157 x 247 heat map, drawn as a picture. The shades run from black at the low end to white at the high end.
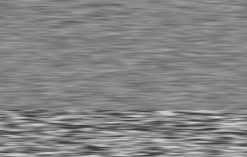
Streaks run across, left to right. There is no overall slope. The top part is calmer, up to a seam about 70% of the way down. The distribution is heavy-tailed on both sides. Neither half mirrors the other. On average the colour sits 50% of the way up the scale.
